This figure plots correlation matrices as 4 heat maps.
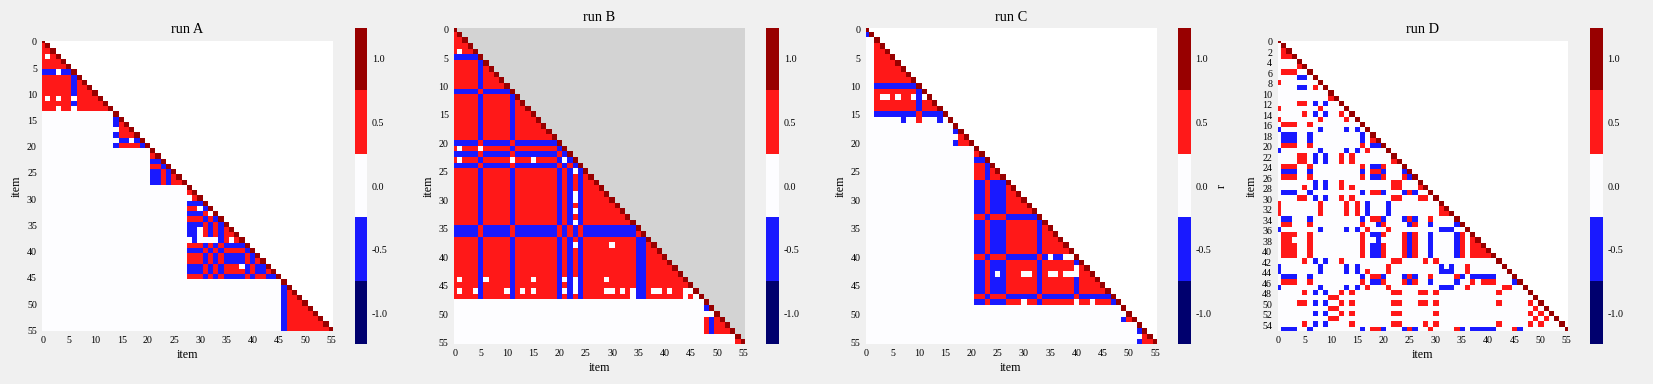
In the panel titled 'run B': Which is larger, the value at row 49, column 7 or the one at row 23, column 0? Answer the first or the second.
the second
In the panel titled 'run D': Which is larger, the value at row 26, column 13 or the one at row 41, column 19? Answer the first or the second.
the first
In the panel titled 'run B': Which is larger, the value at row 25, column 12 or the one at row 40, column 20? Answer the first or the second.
the first
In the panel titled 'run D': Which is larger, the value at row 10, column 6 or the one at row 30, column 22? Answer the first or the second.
the second
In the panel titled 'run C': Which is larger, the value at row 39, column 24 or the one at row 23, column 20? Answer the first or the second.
the second
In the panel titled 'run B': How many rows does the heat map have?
56
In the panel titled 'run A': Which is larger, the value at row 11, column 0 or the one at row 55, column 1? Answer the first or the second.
the first
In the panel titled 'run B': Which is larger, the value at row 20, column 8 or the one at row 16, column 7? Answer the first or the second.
the second
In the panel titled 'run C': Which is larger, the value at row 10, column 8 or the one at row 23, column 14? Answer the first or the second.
the second
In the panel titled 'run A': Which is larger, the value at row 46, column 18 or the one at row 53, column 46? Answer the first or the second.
the first
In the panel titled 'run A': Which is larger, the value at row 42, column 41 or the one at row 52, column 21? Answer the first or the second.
the first
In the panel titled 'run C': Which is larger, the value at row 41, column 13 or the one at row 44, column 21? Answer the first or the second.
the first
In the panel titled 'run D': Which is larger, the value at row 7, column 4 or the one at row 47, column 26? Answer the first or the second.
the second
